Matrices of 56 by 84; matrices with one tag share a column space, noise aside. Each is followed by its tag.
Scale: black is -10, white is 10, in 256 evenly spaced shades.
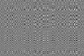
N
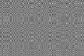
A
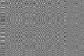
A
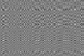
N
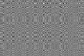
A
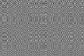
A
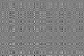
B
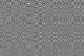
A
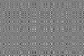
B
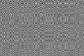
A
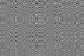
A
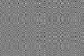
A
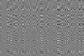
N
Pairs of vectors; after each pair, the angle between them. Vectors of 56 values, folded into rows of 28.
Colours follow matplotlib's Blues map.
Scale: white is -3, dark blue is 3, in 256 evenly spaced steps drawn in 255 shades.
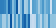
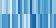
nearly opposite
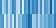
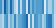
orthogonal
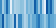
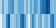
orthogonal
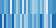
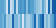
partly aligned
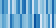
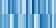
nearly opposite
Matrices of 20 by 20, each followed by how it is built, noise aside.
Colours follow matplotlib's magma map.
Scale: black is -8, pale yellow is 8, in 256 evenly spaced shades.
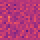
low rank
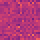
low rank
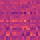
low rank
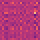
low rank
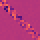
banded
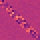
banded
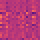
low rank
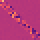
banded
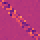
banded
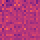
low rank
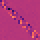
banded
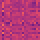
low rank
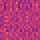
low rank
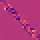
banded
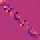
banded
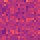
low rank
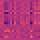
low rank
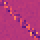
banded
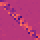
banded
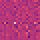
low rank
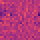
low rank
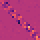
banded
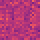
low rank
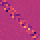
banded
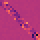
banded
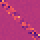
banded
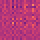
low rank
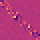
banded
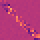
banded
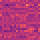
low rank
